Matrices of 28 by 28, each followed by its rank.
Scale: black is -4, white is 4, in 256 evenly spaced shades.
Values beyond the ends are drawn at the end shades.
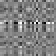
two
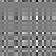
one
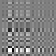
one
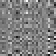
three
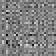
three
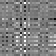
two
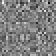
five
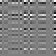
one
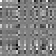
two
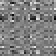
three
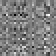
three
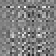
three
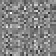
five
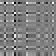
one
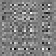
three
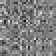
five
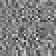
five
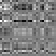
two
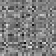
five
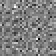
five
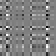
one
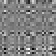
two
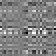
two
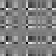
one
